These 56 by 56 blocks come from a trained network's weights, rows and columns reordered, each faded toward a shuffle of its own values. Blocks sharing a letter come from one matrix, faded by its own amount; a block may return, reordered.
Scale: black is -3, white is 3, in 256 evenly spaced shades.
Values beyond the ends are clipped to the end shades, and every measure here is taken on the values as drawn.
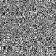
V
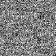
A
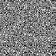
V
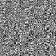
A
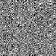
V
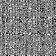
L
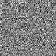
V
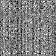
L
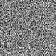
A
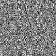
A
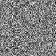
A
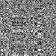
V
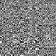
V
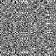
V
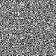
V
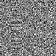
A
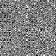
V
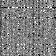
L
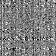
L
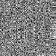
V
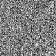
A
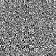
V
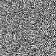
A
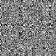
V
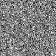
A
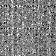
L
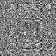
V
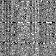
L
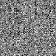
V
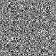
V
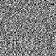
V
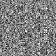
A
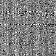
L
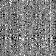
L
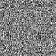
A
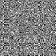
V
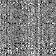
L
